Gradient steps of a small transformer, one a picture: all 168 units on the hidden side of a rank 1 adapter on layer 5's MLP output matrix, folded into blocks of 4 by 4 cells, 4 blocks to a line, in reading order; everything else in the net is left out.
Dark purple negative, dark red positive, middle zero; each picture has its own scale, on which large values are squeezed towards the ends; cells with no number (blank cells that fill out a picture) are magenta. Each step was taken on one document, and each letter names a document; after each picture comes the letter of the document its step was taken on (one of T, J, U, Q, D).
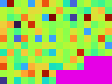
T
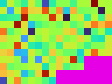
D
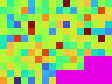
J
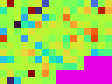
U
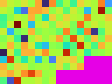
U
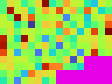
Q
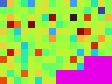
T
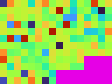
J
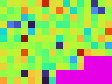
J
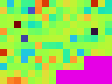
U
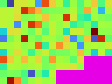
U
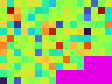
Q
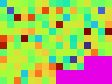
Q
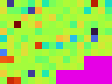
U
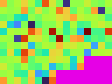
J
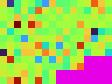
U
